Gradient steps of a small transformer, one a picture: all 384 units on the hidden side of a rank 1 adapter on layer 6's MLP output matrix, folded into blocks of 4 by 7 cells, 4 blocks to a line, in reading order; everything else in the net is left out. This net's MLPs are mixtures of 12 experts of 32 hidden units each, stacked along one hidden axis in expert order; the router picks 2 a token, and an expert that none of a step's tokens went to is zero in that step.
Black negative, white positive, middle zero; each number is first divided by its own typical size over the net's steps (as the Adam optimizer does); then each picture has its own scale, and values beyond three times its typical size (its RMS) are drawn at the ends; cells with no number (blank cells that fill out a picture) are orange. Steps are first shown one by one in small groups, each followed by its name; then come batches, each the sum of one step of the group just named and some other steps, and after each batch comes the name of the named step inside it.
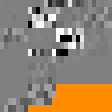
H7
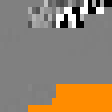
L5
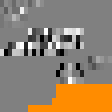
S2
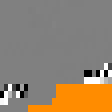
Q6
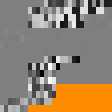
L5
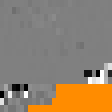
H7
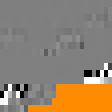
Q6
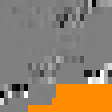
H7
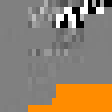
L5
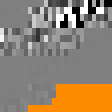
L5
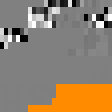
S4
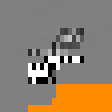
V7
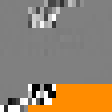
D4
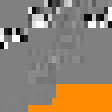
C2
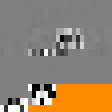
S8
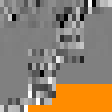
S8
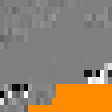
D4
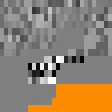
S4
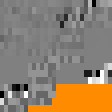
V7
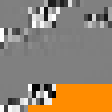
D4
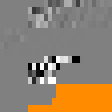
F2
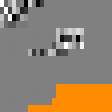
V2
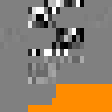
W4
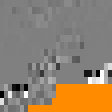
F2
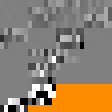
W4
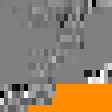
W4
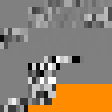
F2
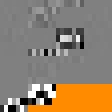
W4
